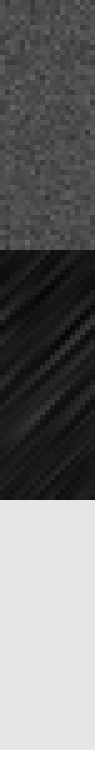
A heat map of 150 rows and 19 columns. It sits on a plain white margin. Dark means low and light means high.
The table splits into 3 rows of 1 panel. Panel 1,1: low, fine-grained, faint in contrast. Panel 2,1: very low, slanting up to the right, faint in contrast. Panel 3,1: very high, flat.
